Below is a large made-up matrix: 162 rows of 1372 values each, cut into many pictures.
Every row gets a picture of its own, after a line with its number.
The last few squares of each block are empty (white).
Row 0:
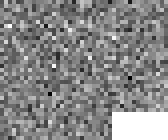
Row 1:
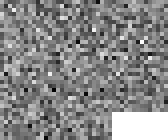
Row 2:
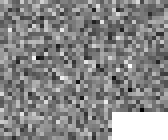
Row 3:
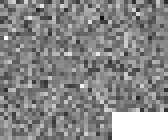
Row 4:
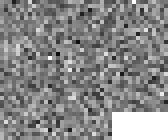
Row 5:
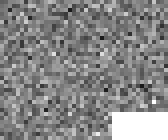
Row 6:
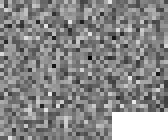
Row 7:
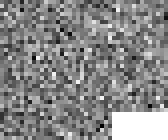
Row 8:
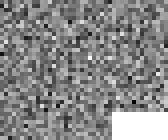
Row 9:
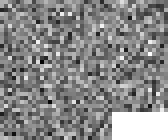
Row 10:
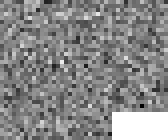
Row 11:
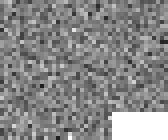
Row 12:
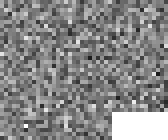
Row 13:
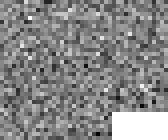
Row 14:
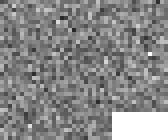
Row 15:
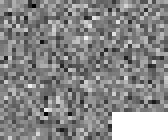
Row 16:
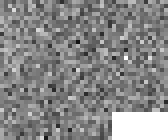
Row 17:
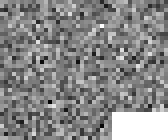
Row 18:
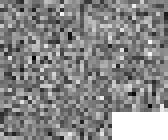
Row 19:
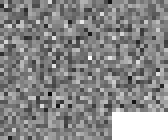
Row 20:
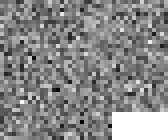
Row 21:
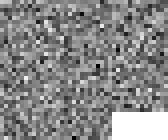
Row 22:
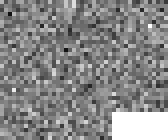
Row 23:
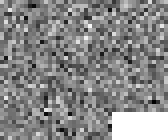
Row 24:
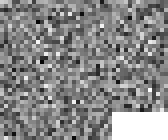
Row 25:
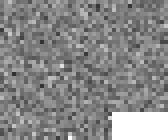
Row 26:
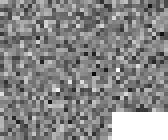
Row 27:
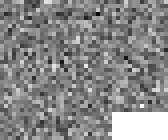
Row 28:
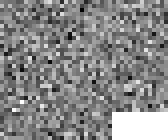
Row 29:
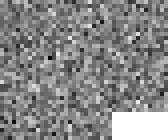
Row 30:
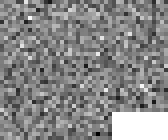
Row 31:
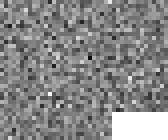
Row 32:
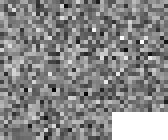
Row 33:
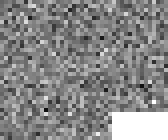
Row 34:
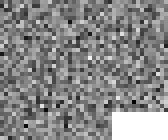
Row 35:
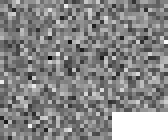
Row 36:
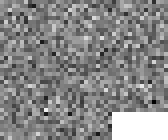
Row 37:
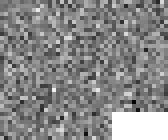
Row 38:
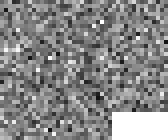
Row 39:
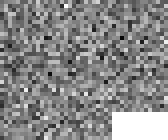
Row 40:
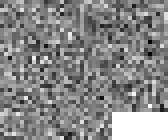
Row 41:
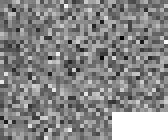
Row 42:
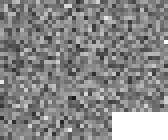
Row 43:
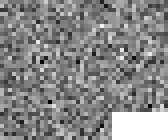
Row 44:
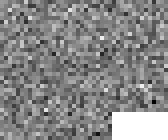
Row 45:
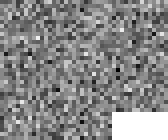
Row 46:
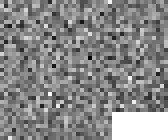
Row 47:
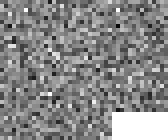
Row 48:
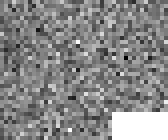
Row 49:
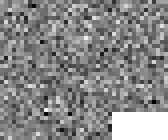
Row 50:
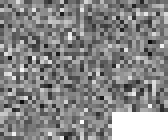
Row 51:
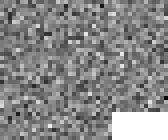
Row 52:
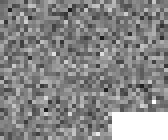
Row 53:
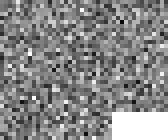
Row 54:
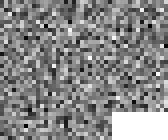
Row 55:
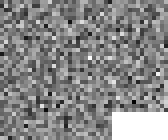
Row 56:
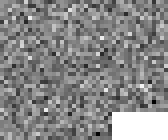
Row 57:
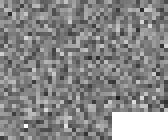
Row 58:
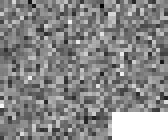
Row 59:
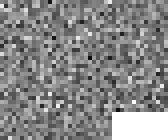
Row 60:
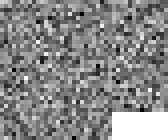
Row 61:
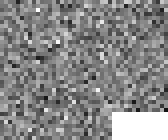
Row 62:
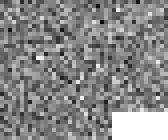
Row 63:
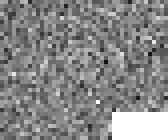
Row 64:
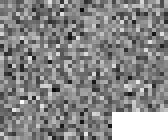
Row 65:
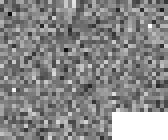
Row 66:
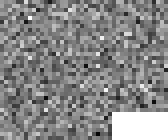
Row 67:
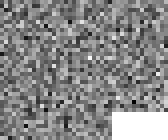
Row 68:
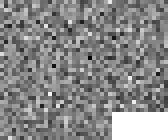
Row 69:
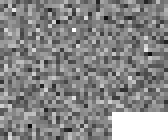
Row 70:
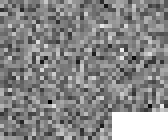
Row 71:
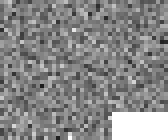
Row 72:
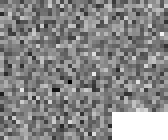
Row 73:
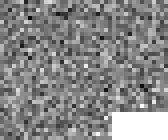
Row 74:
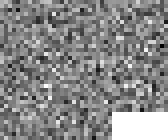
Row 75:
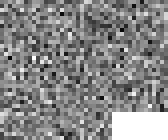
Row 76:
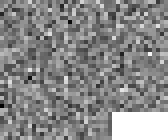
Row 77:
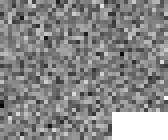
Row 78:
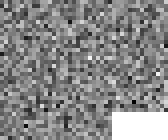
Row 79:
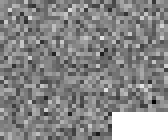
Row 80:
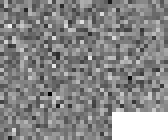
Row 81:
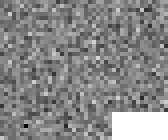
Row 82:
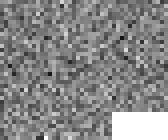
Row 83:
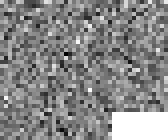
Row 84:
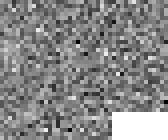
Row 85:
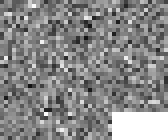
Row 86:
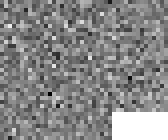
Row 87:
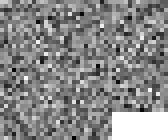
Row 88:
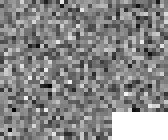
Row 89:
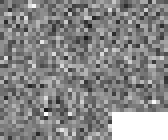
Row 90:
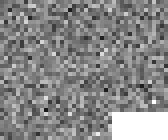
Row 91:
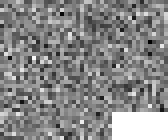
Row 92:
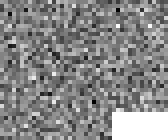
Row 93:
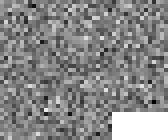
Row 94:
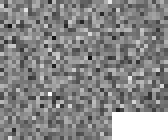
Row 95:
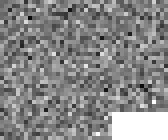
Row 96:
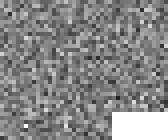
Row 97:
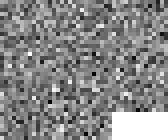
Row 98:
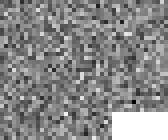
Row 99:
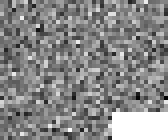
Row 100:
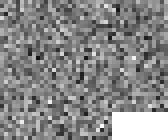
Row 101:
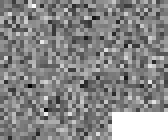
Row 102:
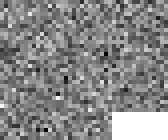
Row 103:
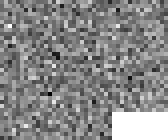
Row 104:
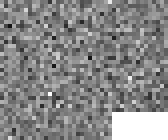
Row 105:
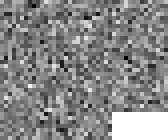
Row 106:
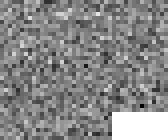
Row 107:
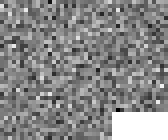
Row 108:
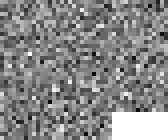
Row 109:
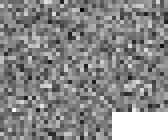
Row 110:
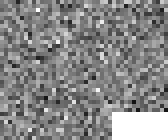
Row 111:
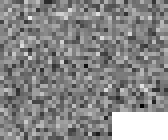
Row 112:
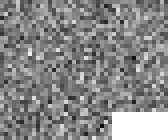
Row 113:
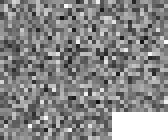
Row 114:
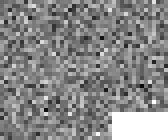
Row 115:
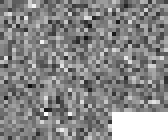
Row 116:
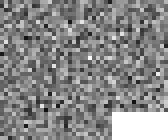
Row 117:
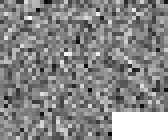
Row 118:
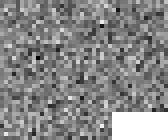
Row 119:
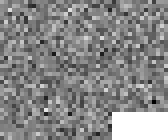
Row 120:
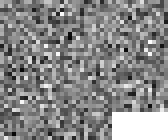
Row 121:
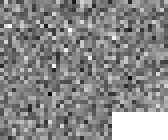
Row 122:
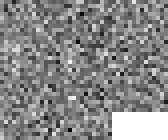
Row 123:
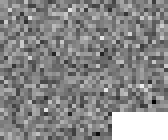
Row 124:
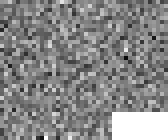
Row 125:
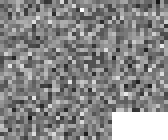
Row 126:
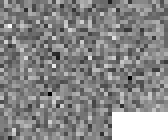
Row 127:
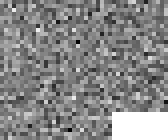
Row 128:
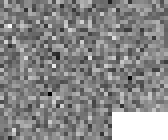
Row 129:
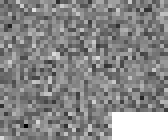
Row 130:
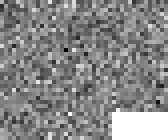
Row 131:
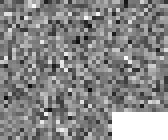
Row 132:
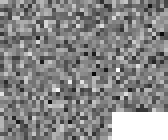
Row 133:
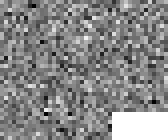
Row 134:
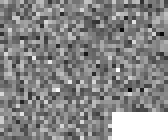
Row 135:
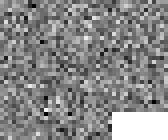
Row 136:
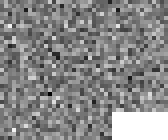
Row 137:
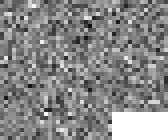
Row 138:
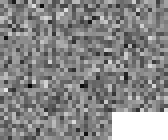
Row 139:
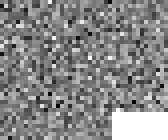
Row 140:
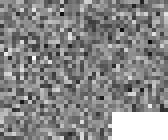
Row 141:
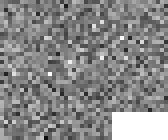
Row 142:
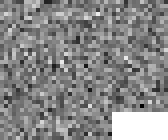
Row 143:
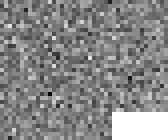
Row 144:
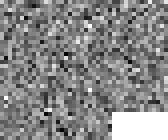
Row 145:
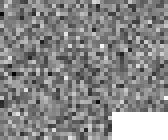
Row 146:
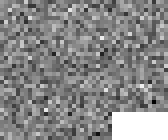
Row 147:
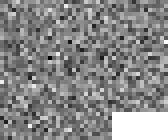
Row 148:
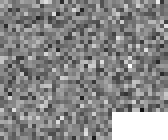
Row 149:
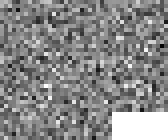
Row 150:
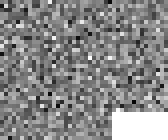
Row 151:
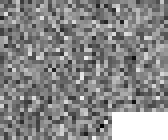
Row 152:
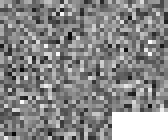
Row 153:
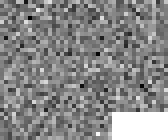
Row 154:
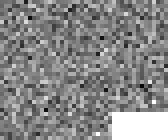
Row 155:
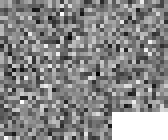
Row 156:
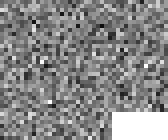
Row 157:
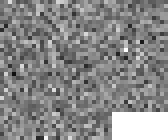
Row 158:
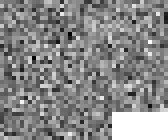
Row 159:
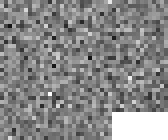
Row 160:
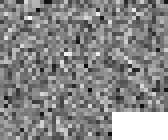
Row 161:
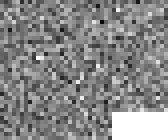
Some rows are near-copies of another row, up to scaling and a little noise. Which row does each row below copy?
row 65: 22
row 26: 132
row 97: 108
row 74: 149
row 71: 11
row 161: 62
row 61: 110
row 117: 160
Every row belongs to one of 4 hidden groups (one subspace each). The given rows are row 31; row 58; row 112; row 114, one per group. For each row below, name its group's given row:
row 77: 58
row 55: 31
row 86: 31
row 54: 31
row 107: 31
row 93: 114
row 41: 58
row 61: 112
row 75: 112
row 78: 31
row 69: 58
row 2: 112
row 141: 58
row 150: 31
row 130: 31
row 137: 114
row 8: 31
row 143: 31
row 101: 114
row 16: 58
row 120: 112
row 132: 112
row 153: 114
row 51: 58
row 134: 112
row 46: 31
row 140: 112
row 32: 58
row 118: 112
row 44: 114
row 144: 114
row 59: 31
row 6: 31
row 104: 31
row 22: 31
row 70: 112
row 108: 112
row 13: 114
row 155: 112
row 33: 114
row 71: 58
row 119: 114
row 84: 58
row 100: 112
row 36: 114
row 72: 112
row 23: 114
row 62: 112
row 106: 114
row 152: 112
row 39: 58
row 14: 58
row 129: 31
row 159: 31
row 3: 114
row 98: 112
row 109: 112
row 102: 58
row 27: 114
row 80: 31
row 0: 31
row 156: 112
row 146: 114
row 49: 114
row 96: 31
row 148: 112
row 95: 114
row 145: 58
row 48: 58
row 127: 58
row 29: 58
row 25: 58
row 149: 112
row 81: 31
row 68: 31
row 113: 58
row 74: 112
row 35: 58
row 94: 31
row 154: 114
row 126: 31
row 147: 58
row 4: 58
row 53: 112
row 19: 31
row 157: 58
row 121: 31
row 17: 112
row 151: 112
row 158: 112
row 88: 112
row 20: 112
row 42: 58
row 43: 112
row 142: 114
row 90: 114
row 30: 114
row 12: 31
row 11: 58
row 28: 112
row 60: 112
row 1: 58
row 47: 31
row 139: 31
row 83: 114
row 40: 112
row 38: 58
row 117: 114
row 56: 114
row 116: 31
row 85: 114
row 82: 58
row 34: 31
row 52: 114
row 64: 112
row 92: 31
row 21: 112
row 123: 114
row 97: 112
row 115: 114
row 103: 31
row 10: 114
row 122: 58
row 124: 58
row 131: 114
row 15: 114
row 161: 112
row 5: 114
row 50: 112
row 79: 114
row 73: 114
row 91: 112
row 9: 112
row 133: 114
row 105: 114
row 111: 114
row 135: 114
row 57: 31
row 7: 112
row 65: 31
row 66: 114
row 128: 31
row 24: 112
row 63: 58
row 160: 114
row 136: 31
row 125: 112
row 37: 112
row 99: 58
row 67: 31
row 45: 112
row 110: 112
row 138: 114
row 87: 112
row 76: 58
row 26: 112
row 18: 112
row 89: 114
